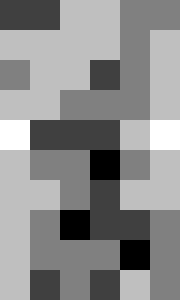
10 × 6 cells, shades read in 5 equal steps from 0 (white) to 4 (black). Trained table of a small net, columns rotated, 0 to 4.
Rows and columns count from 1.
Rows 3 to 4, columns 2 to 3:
1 1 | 1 2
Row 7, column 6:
1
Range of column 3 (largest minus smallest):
3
